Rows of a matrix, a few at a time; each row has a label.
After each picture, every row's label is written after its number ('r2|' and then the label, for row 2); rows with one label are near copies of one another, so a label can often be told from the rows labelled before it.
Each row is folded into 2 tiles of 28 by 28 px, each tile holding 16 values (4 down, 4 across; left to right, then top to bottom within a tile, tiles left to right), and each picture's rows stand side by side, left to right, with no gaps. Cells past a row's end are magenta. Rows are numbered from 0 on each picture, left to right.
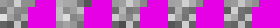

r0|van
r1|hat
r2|van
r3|van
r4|van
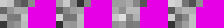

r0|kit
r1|kit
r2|hat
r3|kit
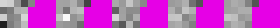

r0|kit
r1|hat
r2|van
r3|hat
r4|hat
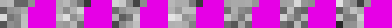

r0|kit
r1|hat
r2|kit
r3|hat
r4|van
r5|van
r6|kit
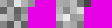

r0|van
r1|hat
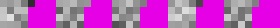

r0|hat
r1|van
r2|van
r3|hat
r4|van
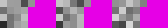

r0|kit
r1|kit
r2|van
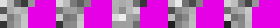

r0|kit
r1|kit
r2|hat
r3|kit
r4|kit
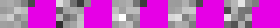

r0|hat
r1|kit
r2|hat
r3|hat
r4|van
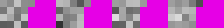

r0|van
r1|kit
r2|van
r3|hat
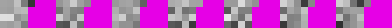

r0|hat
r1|van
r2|hat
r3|van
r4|van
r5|kit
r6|kit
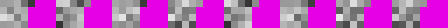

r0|hat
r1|kit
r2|hat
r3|van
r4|kit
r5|hat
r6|van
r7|van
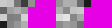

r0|kit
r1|hat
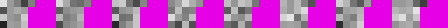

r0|kit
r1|kit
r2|kit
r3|van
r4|van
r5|hat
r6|kit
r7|hat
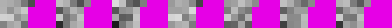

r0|hat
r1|kit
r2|kit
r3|hat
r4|van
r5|kit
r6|kit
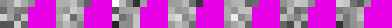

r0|van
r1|hat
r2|kit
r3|hat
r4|hat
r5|van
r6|kit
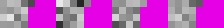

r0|hat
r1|kit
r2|van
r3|hat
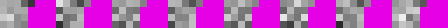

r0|hat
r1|kit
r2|van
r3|kit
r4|van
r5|van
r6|kit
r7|hat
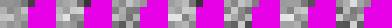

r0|hat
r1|hat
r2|van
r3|hat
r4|van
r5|hat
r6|van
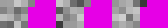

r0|van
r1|kit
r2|hat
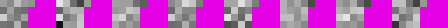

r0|van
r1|kit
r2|hat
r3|van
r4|van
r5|hat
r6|hat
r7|kit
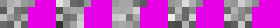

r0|van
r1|kit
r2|hat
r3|van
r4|van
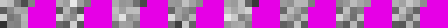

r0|kit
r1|van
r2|hat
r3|van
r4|hat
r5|van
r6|van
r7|van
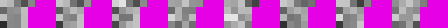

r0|kit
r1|kit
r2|kit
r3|van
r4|hat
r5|kit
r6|kit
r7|van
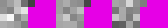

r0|hat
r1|hat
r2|van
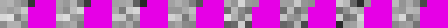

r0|hat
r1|hat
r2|hat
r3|hat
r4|van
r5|van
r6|kit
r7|hat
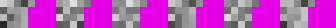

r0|kit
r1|van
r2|van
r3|kit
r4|van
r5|kit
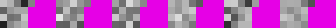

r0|kit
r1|van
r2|van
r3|hat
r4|kit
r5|hat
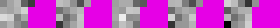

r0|hat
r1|kit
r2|hat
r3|kit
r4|kit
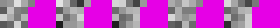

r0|van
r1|kit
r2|kit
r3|van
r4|kit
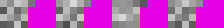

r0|van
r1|van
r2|hat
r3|van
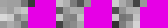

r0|hat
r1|kit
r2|kit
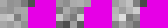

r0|hat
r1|van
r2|hat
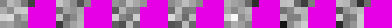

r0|hat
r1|kit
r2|van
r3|van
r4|hat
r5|kit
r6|kit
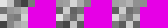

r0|kit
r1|van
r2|van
